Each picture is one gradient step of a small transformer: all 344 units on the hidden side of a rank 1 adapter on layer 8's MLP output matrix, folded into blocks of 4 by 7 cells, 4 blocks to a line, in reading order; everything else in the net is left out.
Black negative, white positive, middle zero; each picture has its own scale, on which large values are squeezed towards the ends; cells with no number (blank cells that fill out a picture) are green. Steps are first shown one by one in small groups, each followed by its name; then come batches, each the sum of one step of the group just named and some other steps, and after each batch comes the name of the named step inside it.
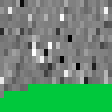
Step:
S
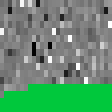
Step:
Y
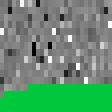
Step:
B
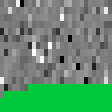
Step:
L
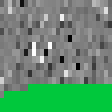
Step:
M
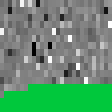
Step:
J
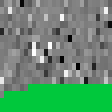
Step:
S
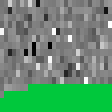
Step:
B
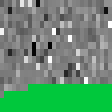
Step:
J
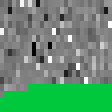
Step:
Y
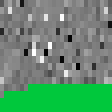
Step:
L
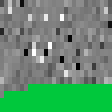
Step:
L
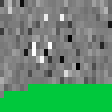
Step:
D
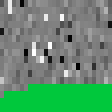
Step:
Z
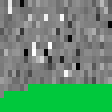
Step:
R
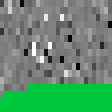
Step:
D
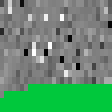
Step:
R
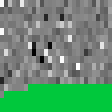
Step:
R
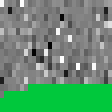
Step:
R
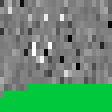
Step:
D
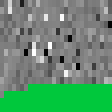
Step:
R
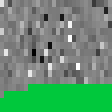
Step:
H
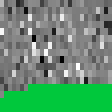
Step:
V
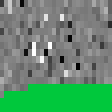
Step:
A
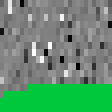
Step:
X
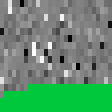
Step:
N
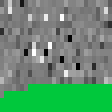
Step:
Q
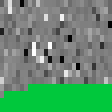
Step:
N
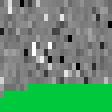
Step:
N
